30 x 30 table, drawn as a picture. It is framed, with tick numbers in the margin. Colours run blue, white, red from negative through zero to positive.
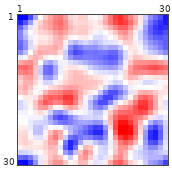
The field is mottled with small blotches. The values follow a bell shape. There is no overall slope. No lone cell stands out from its neighbours. The top middle is the smoothest part. No single row or column stands out from its neighbours.
